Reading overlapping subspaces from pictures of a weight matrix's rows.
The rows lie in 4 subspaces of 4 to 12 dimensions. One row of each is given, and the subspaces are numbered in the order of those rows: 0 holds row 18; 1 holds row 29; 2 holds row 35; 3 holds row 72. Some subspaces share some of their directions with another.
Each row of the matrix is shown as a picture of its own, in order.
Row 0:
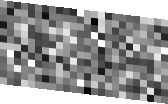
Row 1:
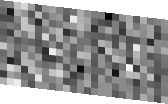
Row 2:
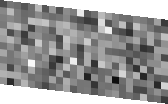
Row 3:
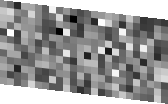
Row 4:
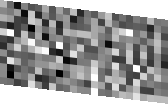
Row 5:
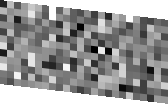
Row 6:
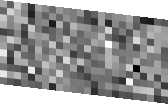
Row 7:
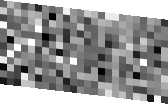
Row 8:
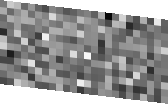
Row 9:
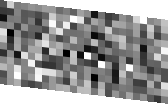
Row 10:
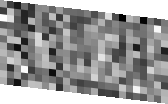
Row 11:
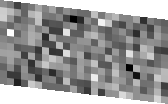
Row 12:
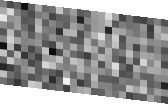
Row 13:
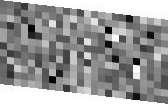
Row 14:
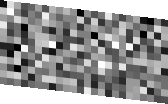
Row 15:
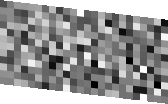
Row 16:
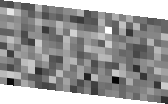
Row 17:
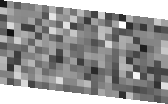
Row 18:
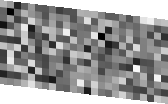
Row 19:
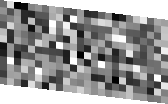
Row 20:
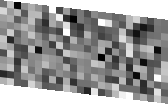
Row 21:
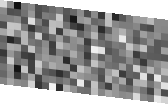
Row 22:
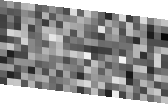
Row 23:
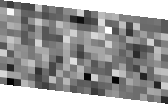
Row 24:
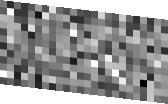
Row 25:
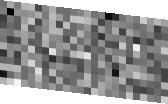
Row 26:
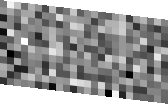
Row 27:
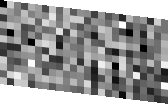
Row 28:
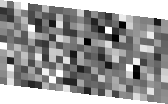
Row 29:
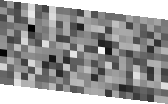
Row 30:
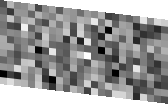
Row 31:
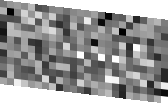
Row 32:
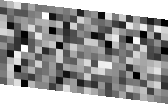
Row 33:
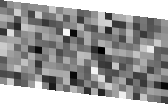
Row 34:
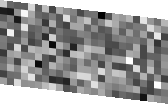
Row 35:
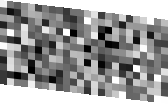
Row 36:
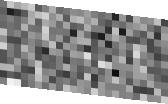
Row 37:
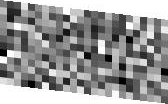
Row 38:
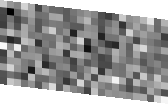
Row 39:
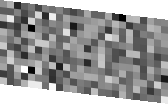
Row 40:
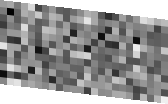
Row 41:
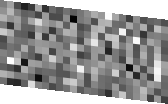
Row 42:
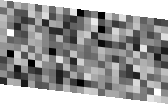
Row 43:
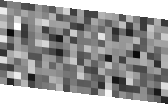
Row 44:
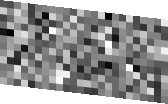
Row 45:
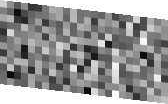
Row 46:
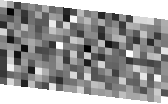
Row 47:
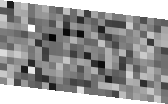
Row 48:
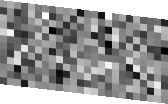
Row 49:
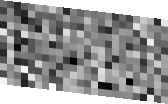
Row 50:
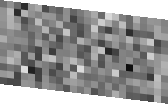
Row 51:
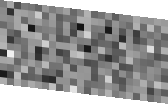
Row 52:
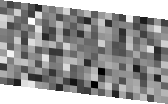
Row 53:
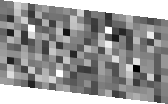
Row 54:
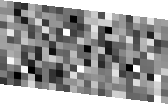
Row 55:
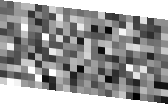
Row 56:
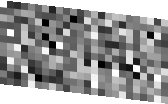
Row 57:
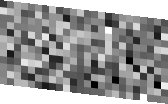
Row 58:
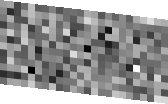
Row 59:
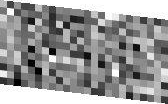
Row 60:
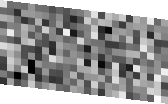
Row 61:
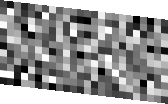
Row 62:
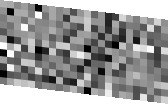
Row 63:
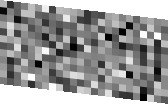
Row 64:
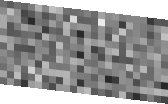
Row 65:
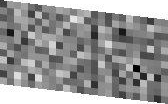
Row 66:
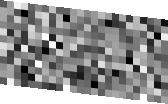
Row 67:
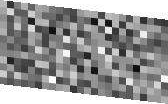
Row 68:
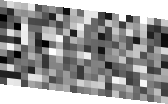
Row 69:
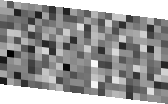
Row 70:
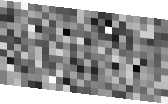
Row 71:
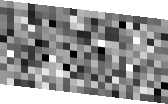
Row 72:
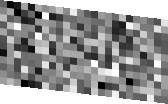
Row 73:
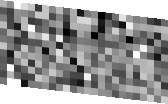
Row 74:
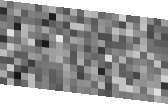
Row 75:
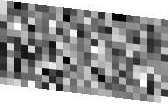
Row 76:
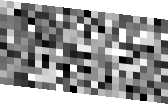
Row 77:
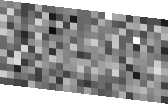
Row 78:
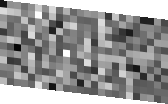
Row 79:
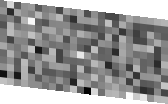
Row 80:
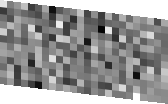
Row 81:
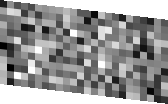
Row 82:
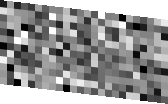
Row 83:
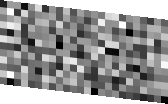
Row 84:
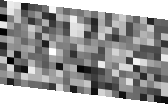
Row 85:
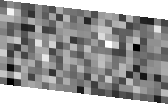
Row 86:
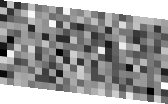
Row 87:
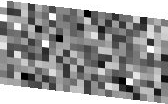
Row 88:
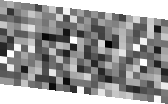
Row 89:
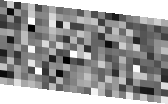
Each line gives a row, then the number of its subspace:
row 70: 1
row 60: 2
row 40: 2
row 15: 0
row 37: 3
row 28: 1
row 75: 1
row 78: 1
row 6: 3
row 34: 0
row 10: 3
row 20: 1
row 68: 3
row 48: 0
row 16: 0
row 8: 3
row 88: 3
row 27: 2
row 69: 3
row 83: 2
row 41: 0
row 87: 3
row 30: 1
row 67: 1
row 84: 3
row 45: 3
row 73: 0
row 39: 3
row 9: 1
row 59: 2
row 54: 2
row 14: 0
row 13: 1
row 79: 1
